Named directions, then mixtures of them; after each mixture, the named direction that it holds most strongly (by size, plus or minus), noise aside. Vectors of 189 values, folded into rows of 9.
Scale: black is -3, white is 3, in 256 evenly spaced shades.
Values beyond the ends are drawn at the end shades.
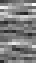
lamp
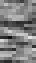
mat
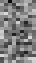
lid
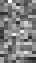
lid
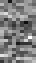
lid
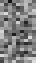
lid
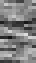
mat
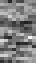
mat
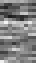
lamp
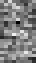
lid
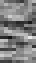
mat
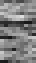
mat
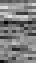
lamp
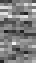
lamp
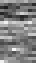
lamp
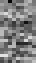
lid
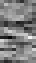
mat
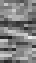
mat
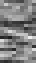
mat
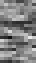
mat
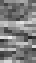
mat
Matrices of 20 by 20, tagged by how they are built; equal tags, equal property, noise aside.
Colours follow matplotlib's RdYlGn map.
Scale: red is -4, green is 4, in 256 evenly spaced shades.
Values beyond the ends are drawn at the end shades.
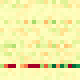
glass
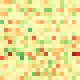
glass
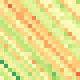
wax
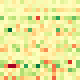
glass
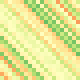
wax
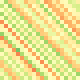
wax
